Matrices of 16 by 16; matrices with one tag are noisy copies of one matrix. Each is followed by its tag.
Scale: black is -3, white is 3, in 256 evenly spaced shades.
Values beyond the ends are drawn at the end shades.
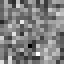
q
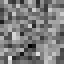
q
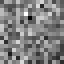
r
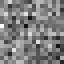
r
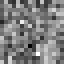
q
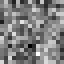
q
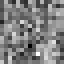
q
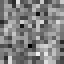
q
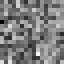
q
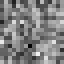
q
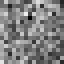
r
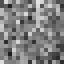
r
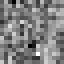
q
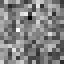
r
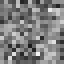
q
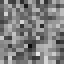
q
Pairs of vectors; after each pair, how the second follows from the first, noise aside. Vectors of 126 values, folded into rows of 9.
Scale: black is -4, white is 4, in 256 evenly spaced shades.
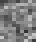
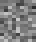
shuffled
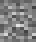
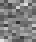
wrapped around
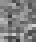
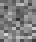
shuffled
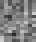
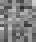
reversed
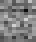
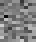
shuffled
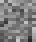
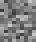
shuffled
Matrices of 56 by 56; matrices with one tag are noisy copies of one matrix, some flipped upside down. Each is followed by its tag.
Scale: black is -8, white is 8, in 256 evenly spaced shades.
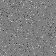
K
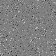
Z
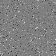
Z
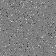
K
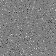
K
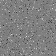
K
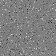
K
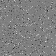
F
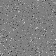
Z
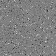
F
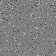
Z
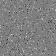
K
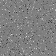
K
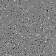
F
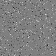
F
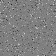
Z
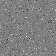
K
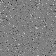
Z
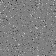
Z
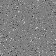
Z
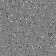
K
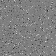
F
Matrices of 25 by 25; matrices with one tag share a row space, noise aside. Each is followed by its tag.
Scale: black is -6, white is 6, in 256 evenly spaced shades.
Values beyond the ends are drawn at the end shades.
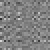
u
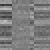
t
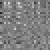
u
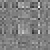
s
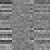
t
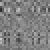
u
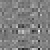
s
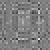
s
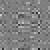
s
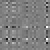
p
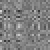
u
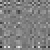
u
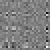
p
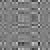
s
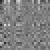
u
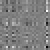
p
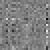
p
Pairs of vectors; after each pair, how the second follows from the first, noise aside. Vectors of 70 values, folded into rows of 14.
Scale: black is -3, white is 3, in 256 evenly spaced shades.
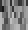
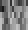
copied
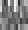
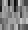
negated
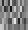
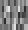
shuffled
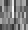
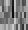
negated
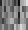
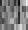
copied
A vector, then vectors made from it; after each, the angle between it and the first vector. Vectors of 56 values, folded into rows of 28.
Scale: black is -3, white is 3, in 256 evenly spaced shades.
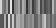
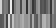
nearly parallel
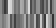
orthogonal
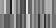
partly opposed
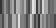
orthogonal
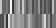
nearly parallel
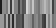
nearly opposite
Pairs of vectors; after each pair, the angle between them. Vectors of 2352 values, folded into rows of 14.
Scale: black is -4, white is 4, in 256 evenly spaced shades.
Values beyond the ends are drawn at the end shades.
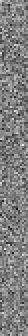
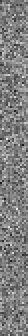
nearly opposite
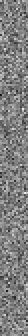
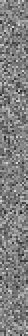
partly aligned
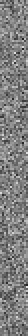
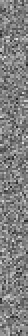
partly opposed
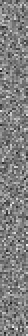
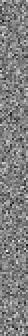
nearly opposite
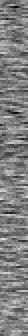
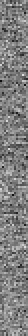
partly aligned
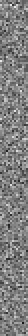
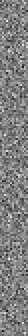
partly opposed
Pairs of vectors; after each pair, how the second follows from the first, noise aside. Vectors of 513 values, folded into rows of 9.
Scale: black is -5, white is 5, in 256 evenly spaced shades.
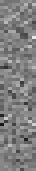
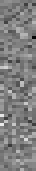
negated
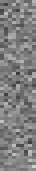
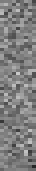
negated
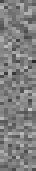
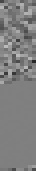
partly zeroed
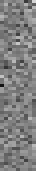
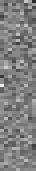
negated
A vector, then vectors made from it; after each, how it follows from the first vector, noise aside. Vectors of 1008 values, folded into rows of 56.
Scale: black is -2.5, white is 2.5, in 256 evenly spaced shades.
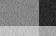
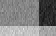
copied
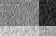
copied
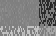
partly zeroed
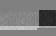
partly zeroed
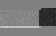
partly zeroed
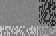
partly zeroed
